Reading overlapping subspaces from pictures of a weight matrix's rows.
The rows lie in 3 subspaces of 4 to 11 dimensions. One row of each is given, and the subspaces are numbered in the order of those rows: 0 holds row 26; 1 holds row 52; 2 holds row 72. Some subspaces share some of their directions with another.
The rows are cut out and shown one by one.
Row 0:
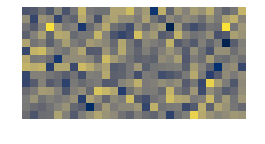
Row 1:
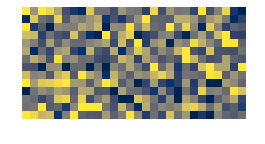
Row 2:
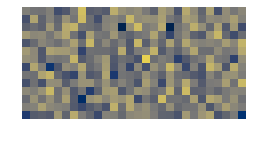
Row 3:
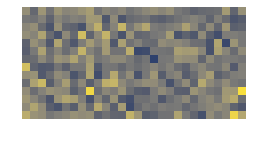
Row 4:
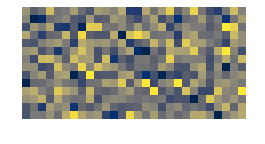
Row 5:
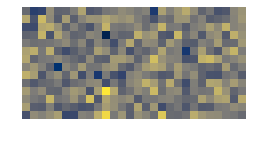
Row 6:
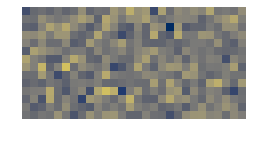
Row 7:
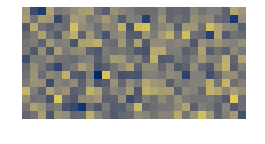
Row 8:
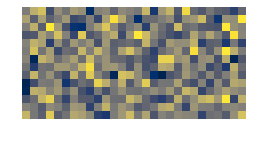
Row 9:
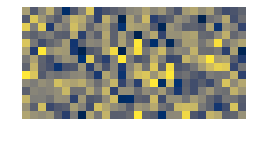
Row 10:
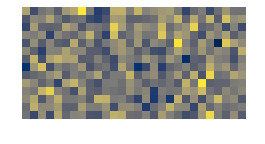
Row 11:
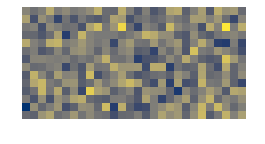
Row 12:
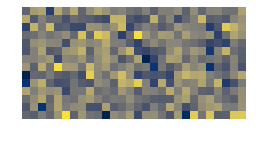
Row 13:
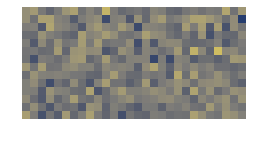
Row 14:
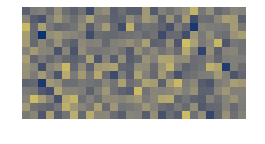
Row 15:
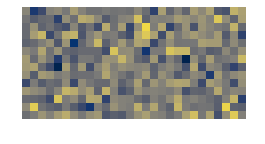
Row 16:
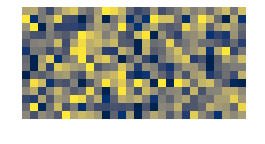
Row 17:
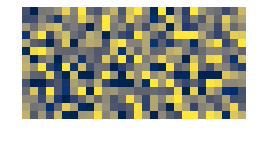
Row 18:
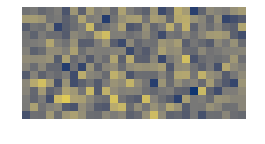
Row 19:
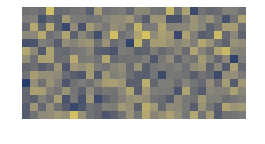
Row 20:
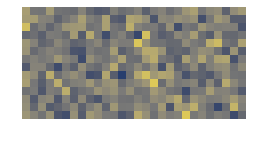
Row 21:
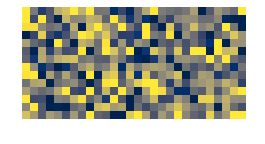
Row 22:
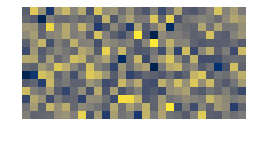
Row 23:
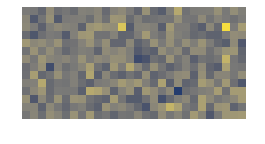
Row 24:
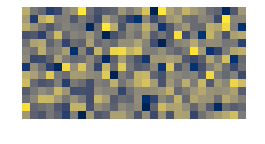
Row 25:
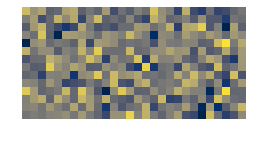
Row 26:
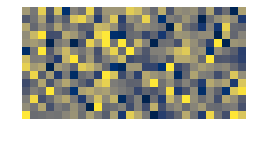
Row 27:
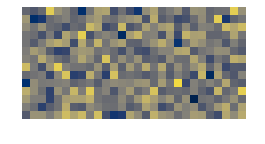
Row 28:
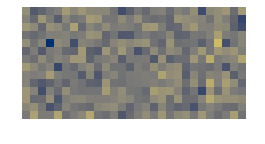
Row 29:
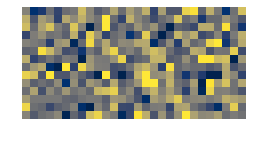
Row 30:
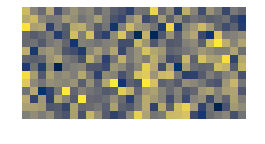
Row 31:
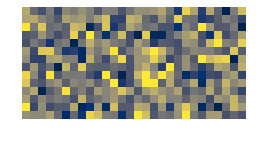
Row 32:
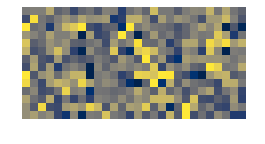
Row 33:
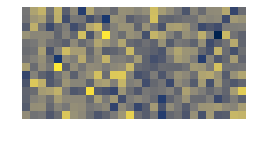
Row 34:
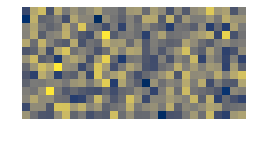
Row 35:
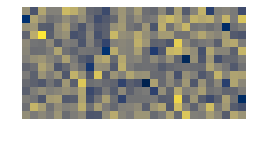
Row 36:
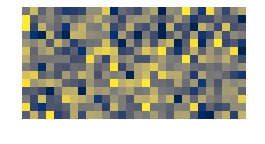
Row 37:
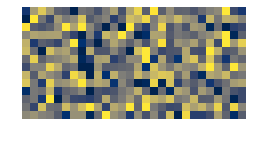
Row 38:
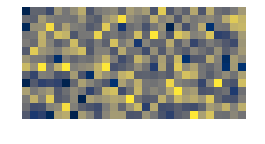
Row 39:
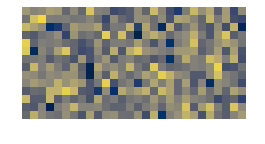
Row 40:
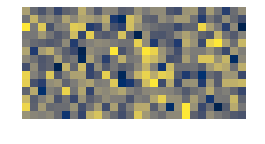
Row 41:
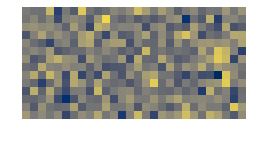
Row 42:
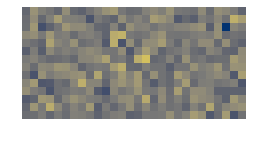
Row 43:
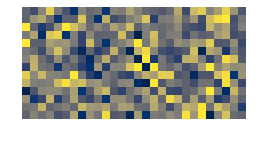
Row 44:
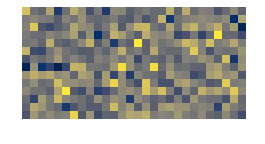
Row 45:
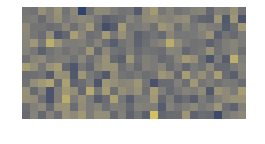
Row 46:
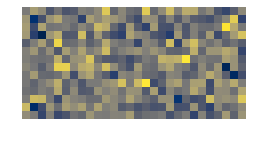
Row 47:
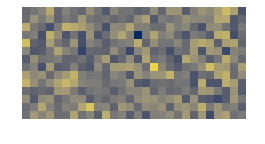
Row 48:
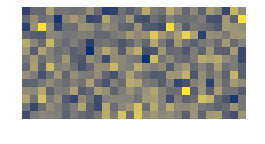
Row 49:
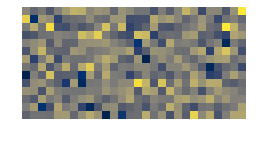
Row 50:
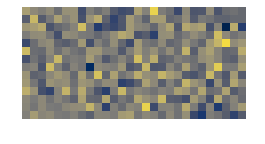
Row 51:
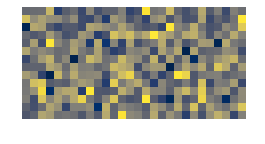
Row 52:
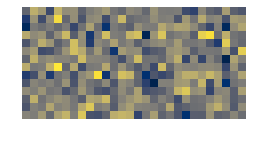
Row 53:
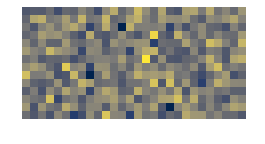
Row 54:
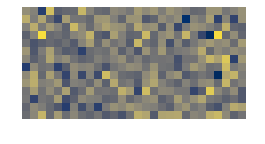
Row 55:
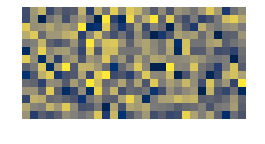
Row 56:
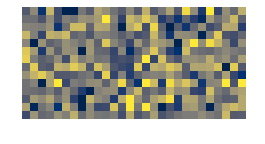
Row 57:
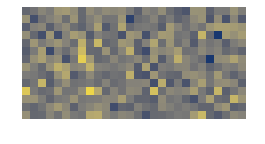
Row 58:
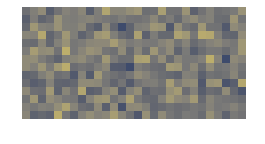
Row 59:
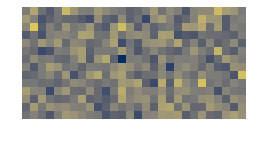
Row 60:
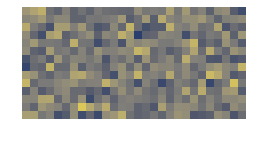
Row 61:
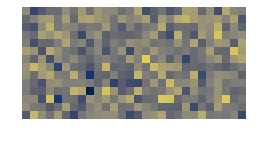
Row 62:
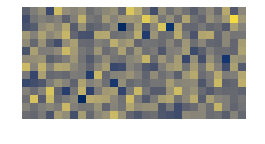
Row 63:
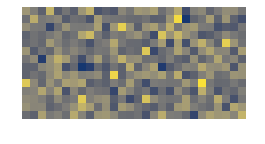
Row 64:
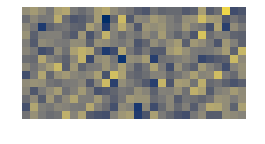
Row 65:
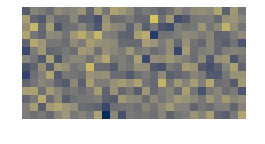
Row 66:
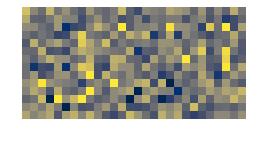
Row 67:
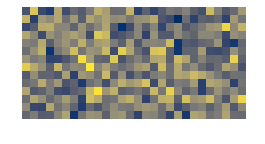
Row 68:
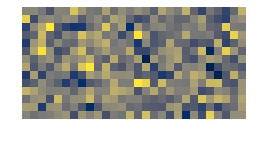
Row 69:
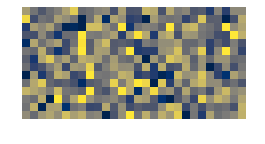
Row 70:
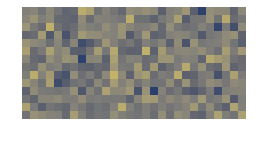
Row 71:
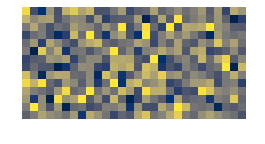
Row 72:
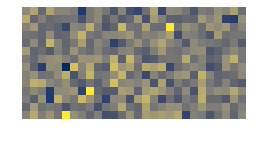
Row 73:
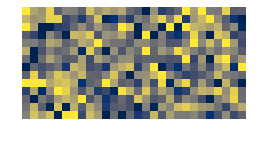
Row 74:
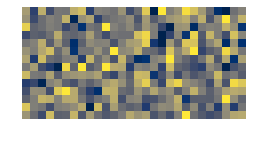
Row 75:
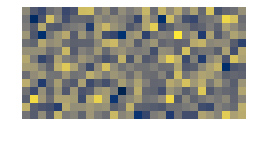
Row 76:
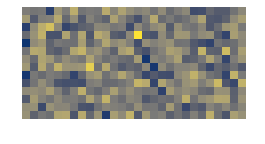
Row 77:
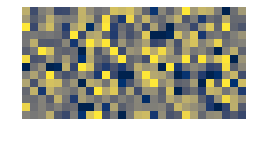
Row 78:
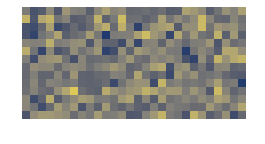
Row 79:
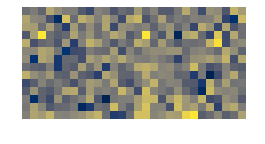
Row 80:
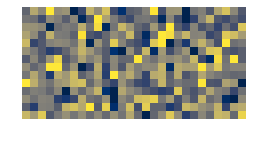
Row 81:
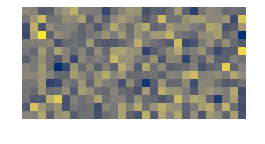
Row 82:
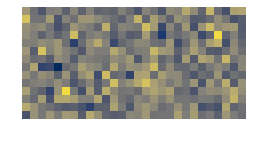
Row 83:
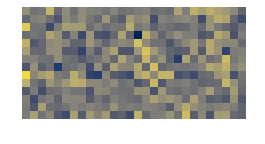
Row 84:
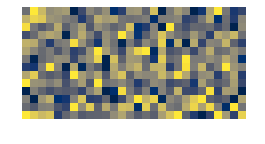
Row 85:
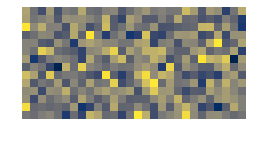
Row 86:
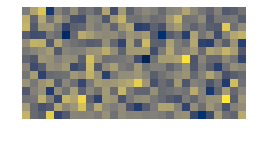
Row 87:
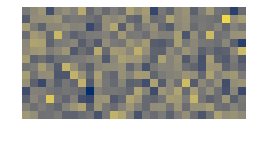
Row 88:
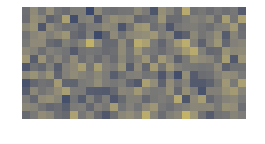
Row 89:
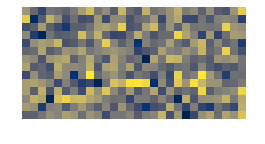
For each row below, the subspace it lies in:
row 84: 2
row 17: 2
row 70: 2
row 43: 1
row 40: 1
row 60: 2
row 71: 2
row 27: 2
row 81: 2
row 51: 0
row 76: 1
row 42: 0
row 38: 0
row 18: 2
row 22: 0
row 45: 2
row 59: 0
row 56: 2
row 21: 0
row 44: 2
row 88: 2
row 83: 1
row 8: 2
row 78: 0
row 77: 0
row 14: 2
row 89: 2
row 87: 2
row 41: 2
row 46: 2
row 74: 2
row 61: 0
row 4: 2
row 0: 1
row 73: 0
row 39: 0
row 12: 0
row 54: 2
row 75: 2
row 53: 0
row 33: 0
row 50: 1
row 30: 1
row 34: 0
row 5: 0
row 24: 2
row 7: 2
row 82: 2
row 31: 1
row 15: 2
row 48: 0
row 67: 2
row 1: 0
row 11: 1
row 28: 0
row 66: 0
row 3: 0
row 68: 1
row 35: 2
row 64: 0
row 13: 0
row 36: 2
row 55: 0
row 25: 1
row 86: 2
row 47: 1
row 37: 2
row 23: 1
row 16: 0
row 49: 0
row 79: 2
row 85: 1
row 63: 2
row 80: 2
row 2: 2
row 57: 2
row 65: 0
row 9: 0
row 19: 2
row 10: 2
